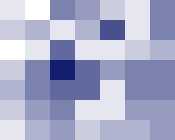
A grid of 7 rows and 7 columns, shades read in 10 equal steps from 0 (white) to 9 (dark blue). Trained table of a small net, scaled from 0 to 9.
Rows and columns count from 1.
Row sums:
18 22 14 36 31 21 20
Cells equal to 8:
0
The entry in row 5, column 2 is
5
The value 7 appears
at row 2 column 5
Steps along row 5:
up up same down up same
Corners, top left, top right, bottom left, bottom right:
1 5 1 4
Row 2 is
2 3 1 3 7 1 5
